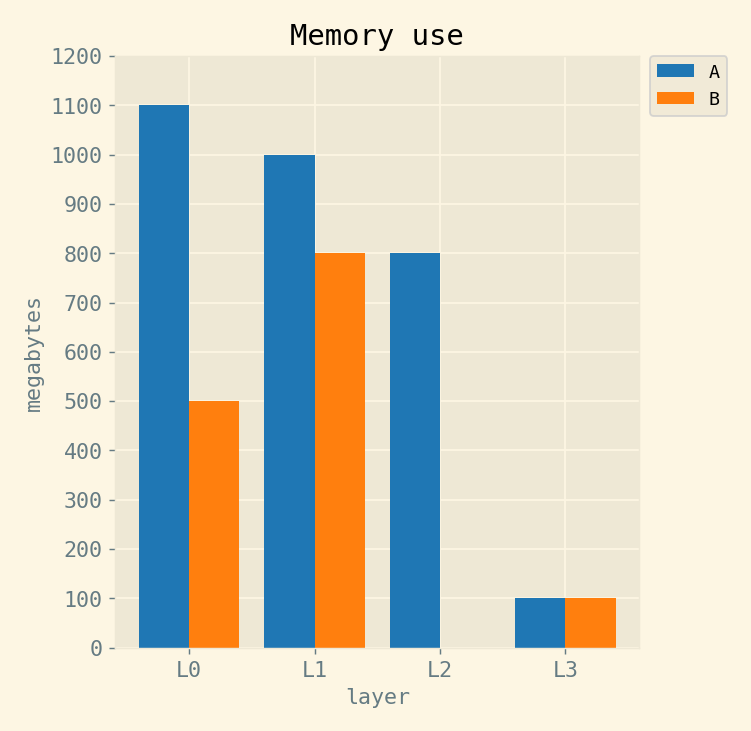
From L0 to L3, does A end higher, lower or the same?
lower
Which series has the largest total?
A
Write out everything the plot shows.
Title: Memory use
x-axis: layer, ticks L0 L1 L2 L3
y-axis: megabytes, ticks 0 100 200 300 400 500 600 700 800 900 1000 1100 1200
Legend: A, B
Values:
A: 1100 1000 800 100
B: 500 800 0 100
